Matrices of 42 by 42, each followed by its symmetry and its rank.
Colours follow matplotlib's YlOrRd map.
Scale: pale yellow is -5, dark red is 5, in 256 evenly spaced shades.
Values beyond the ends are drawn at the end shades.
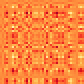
antisymmetric, rank two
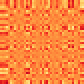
antisymmetric, rank two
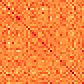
symmetric, rank five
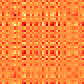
symmetric, rank two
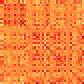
symmetric, rank three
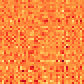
neither, rank five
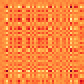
symmetric, rank two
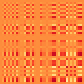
symmetric, rank one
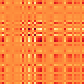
symmetric, rank one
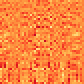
neither, rank five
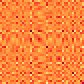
symmetric, rank three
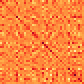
symmetric, rank five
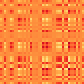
symmetric, rank one
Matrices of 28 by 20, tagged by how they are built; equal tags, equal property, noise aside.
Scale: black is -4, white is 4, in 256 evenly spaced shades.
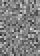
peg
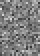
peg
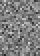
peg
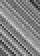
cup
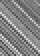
cup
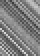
cup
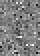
peg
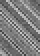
cup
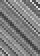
cup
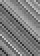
cup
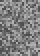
peg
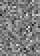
peg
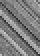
cup
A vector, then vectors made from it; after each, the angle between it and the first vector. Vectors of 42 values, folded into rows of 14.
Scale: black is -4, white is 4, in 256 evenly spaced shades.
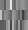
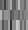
partly aligned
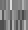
nearly parallel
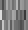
partly aligned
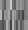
nearly parallel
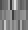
partly opposed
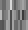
nearly parallel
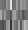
nearly parallel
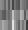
orthogonal
